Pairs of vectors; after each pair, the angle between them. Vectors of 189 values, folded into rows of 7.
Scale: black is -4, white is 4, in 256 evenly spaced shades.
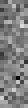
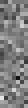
nearly parallel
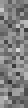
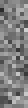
nearly opposite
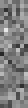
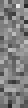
orthogonal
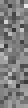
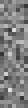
partly opposed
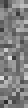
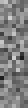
partly opposed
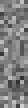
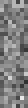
partly aligned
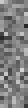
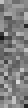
nearly parallel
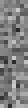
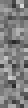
partly opposed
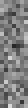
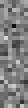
partly aligned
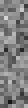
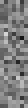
orthogonal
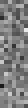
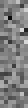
partly opposed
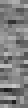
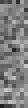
partly opposed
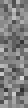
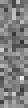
nearly parallel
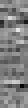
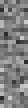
partly opposed
